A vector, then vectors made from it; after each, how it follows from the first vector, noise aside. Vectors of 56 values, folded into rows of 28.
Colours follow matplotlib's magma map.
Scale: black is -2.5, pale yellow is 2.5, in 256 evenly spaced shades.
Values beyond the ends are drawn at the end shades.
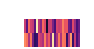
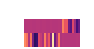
partly zeroed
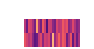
shrunk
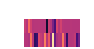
partly zeroed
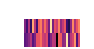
reversed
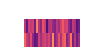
shrunk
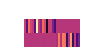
partly zeroed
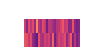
shrunk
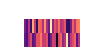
reversed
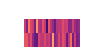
shrunk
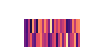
reversed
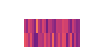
shrunk
